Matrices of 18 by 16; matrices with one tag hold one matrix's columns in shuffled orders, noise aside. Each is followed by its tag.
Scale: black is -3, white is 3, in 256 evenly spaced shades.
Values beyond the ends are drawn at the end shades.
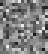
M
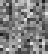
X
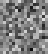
M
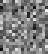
M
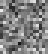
M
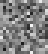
M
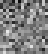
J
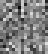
X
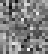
X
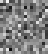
M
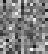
X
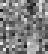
X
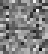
M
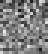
J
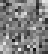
X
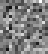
M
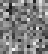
X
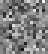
M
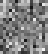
X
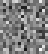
M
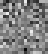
J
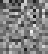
J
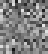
J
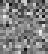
J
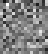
J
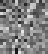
J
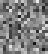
M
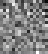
J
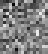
J
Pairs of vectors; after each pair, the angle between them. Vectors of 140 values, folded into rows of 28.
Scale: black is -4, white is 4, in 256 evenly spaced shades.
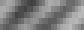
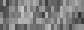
partly opposed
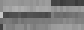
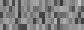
orthogonal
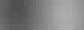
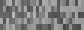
orthogonal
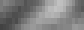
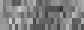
partly opposed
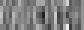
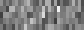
partly opposed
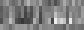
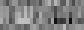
nearly opposite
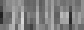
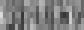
nearly opposite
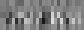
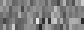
partly aligned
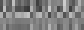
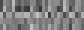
nearly parallel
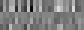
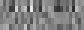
nearly opposite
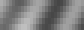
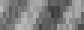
nearly parallel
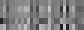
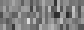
partly aligned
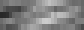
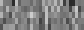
orthogonal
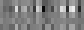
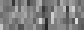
partly aligned
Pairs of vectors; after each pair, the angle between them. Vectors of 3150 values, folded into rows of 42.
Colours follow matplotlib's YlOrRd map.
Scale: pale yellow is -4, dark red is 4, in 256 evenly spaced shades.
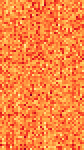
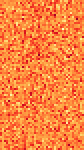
partly aligned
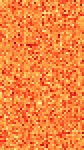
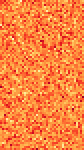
partly opposed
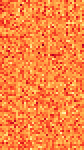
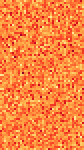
orthogonal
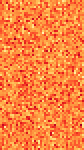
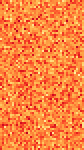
nearly parallel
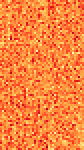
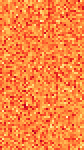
partly aligned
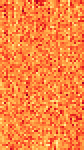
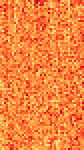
nearly parallel
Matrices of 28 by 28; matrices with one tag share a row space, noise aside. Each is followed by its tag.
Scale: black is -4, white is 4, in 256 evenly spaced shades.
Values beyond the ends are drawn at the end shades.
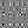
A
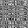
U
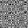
U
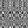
A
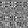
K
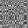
U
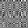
A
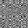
A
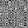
U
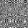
U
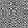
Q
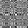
K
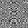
Q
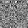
K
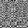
K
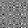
A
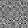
A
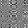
Q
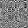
U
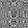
Q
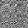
K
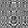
Q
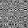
U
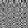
A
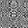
Q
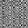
A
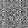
A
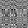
K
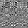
K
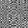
Q
